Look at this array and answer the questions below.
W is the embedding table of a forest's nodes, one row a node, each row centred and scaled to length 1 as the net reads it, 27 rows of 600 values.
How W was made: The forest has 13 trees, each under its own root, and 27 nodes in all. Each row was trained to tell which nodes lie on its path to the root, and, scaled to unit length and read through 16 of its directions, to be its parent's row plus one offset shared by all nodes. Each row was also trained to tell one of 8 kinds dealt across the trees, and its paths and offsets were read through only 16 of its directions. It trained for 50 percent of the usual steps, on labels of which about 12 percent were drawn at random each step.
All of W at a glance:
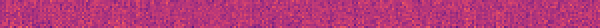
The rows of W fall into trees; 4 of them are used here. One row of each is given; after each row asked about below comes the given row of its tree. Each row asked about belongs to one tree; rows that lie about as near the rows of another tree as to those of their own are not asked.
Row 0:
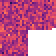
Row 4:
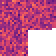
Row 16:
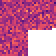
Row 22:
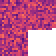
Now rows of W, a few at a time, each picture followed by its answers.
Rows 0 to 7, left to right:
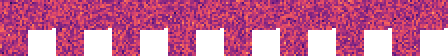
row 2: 4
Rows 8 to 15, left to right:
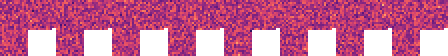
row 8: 4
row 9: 0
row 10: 16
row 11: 0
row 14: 0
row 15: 4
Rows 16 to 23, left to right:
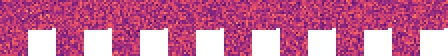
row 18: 0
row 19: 16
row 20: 22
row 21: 4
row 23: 16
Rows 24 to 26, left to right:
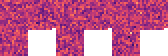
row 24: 16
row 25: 0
